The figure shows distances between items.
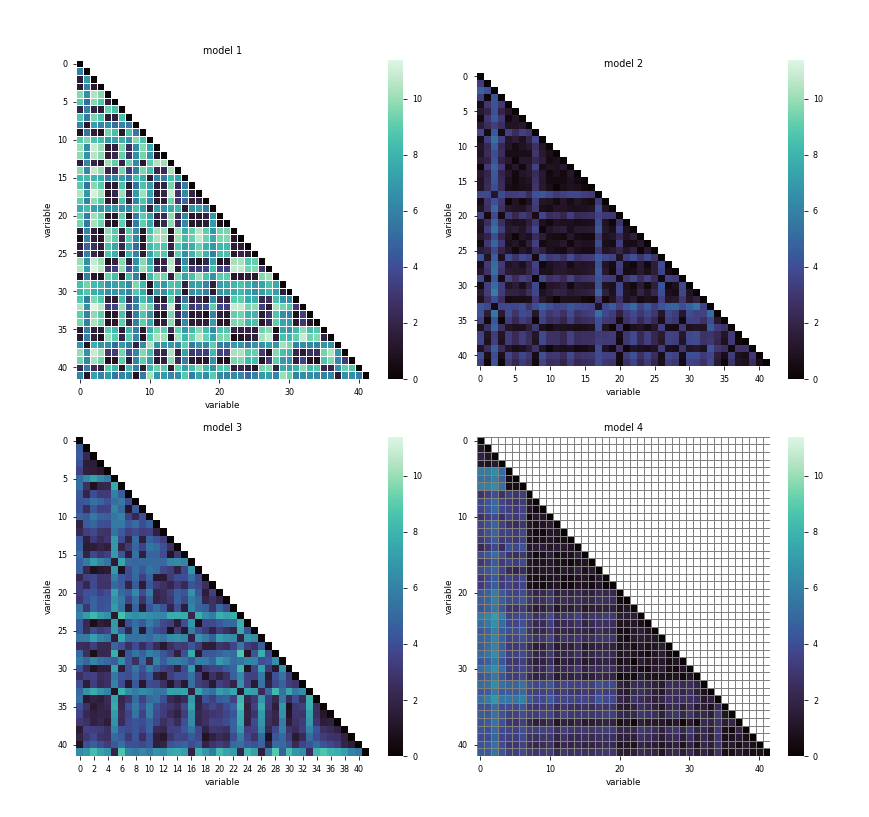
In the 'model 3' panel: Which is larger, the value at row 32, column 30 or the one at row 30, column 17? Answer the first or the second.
the first
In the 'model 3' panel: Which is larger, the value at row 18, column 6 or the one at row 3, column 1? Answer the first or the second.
the first
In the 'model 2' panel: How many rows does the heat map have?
42
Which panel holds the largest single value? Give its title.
model 1
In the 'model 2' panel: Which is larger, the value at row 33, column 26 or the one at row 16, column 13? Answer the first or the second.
the first
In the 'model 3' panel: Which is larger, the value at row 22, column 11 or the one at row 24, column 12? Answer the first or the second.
the first
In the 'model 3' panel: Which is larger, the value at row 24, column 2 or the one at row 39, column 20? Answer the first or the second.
the second
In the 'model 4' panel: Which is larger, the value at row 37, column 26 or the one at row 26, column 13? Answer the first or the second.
the second
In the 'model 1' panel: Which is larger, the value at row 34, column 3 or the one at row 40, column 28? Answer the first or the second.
the first
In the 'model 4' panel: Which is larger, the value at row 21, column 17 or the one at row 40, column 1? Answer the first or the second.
the second
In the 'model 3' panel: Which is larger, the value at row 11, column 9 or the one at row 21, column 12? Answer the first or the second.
the first
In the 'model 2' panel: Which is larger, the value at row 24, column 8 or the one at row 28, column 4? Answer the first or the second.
the first
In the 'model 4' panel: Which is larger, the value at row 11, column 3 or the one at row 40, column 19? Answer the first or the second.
the first
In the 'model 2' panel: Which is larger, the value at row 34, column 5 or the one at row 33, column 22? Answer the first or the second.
the second
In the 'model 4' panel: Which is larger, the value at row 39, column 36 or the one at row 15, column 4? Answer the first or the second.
the second
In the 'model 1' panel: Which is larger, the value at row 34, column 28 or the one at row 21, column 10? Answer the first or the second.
the first
